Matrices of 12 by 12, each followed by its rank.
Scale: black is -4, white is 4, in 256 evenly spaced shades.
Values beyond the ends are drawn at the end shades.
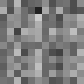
two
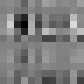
two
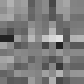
two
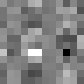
two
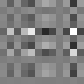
one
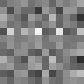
two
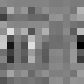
two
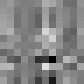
two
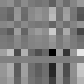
one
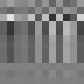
one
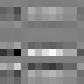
one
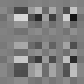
one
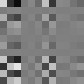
one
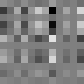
one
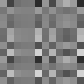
one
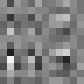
two
